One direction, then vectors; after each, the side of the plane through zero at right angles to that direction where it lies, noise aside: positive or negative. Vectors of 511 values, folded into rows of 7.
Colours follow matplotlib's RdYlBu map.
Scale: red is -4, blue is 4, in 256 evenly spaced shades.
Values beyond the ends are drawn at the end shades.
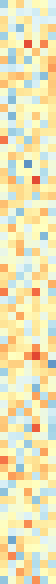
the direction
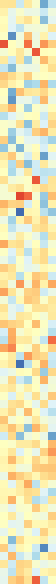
positive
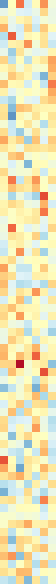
positive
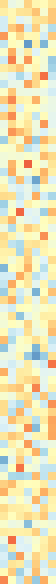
negative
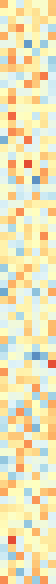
negative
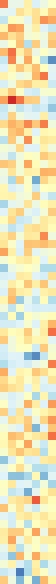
negative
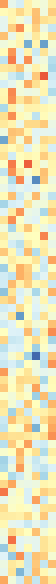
negative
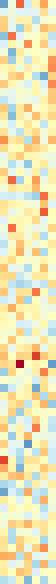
positive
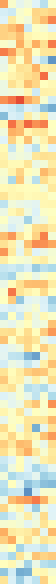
negative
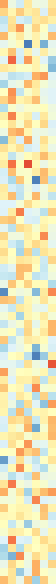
negative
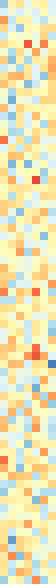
positive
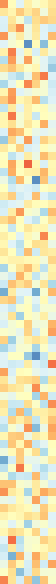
negative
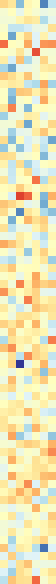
positive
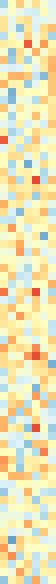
positive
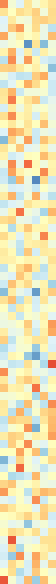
negative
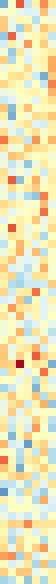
positive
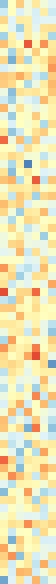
positive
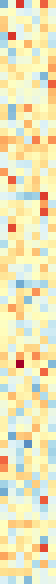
positive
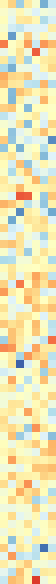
positive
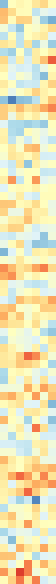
positive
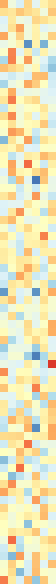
negative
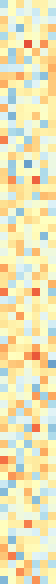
positive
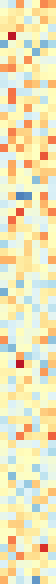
negative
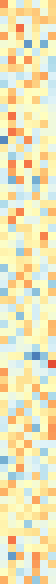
negative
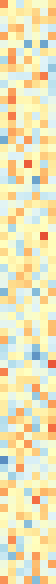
negative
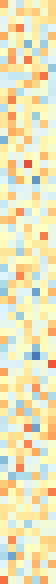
negative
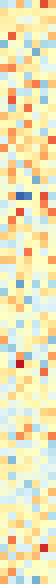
negative
